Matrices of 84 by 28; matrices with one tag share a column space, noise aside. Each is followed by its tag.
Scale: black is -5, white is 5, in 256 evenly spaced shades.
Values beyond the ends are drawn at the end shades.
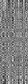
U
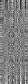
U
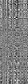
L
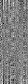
U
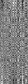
U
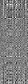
L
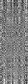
U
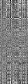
L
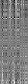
L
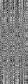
U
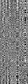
U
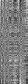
U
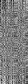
U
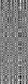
U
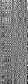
U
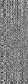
L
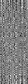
U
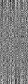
U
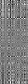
L
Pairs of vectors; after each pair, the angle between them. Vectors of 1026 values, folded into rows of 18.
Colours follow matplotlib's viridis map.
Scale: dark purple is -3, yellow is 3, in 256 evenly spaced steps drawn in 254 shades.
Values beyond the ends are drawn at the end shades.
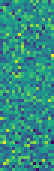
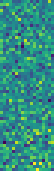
nearly opposite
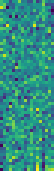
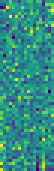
nearly opposite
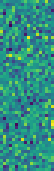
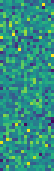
partly opposed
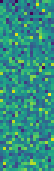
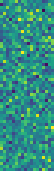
partly opposed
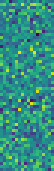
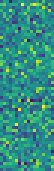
nearly parallel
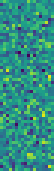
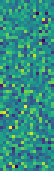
partly opposed
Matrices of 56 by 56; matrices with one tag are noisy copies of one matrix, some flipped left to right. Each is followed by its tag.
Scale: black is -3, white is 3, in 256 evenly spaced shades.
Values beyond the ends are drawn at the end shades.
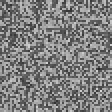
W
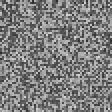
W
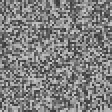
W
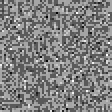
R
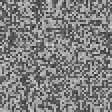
W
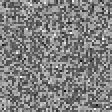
R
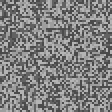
W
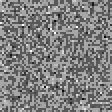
R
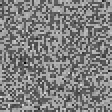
R
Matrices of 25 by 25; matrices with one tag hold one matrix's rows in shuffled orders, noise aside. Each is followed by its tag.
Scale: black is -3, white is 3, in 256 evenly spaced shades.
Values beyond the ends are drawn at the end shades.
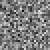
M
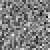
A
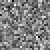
M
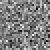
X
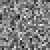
M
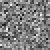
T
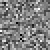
T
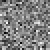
T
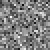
M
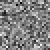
T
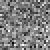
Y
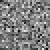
Y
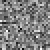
T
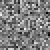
X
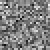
T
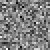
T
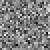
A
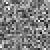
Y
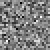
T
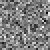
A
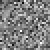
M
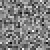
X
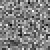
X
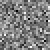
A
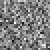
M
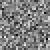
A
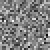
A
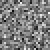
M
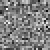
Y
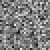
M
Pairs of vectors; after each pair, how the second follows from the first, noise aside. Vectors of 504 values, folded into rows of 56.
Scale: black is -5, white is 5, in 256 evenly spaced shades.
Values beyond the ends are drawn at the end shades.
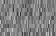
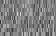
negated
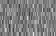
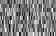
scaled up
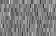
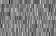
negated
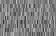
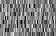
scaled up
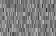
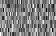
scaled up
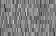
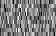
scaled up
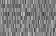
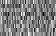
scaled up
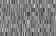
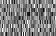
scaled up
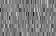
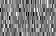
scaled up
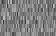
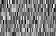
scaled up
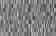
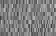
negated
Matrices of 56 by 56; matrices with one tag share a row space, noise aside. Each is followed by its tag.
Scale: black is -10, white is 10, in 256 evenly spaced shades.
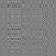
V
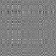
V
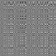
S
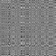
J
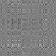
V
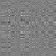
J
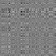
J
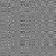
J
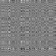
J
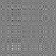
V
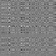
J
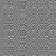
S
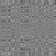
J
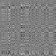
J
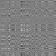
J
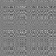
S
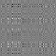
V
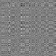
J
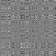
J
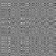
J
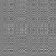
S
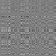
J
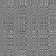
S
